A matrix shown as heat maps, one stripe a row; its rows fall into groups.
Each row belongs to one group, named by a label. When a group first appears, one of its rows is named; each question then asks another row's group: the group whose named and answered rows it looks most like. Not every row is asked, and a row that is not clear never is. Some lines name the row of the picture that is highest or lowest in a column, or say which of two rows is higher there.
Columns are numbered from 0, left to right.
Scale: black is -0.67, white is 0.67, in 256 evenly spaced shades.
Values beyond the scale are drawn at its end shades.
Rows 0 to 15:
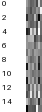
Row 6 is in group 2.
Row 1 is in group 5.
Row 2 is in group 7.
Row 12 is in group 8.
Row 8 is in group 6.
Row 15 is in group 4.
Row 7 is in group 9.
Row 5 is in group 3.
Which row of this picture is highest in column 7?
1
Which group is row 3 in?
2
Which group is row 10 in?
6
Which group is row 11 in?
7
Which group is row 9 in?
7
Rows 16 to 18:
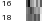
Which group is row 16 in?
8
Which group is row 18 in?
5
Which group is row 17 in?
5
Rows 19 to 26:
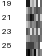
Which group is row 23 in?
8
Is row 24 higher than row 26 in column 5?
No
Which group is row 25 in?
5
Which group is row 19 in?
8
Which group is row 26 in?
4
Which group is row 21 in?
5
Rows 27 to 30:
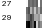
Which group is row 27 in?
2
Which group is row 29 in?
5
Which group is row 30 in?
4
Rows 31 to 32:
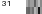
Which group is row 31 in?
2
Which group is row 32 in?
7
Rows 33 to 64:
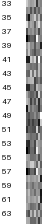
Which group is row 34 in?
6
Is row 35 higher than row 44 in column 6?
Yes
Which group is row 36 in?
2
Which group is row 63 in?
8
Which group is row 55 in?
6
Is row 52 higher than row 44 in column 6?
Yes
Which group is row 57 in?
4
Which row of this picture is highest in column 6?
41
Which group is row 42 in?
2
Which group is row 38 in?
4
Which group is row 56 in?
3
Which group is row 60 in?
3
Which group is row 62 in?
6
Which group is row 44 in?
3
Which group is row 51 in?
4
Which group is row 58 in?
3
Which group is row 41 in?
8
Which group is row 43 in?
8
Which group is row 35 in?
8
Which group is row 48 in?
7
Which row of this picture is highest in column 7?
49
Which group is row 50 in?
5
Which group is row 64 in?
6
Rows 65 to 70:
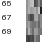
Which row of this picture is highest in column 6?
66
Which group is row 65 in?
3
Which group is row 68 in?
6
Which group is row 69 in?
9
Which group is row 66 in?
3
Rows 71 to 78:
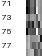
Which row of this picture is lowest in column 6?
74
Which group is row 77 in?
6
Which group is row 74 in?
5
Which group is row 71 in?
4
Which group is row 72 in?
4
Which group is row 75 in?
4
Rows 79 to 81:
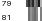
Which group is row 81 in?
2
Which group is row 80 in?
2
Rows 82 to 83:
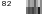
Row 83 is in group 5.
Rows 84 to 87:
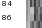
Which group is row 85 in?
3
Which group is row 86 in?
3
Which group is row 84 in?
6
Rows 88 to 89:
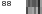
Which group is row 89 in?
7
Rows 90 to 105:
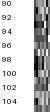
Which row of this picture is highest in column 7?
95
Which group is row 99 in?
4
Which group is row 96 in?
6
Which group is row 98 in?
4
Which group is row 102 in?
5
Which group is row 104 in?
8
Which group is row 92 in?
7
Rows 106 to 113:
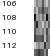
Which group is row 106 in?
2
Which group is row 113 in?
5
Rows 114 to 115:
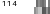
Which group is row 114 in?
2
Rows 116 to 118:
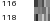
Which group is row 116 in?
4
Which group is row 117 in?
2
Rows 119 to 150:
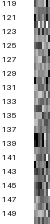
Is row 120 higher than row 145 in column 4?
No
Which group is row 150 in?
6
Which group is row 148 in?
6
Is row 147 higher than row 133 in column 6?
Yes
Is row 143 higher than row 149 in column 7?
Yes
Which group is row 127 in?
3
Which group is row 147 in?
6
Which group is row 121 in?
7
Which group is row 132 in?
3
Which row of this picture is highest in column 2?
122
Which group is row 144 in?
2
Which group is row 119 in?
7
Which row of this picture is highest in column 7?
146
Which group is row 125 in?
5
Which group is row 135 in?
3
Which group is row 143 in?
4
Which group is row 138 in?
4
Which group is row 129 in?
3
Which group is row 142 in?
7
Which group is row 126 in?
3
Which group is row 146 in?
5
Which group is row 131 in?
6
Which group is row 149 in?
3
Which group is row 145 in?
5
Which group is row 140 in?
6
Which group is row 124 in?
3
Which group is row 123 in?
6
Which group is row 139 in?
4
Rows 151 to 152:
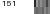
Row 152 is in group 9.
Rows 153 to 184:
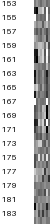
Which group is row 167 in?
2
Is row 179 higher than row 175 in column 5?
Yes
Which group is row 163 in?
7
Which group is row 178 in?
3
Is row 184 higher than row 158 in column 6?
Yes
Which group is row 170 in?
8
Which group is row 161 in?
8
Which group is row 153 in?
9
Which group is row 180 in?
2
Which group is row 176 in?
7
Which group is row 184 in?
9
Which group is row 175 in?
8
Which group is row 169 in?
7
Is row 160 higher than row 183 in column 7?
No
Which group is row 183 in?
6
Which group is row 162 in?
2
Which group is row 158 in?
6
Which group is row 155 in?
2
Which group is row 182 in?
7
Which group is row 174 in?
6
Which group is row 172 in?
5
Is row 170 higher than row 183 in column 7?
No
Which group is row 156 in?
2
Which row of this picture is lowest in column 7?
178
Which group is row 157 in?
5
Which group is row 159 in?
3
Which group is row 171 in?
7
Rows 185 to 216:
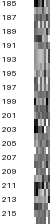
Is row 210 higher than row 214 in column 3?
Yes
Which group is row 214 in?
5
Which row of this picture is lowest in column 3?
190
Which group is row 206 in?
2
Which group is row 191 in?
6
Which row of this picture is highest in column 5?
203
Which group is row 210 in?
3
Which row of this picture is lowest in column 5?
195
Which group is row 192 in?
3
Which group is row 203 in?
4
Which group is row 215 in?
2
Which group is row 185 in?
4
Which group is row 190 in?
5
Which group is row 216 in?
2
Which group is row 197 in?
8
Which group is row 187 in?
5
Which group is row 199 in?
7
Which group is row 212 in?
8
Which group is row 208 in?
7
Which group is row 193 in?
3
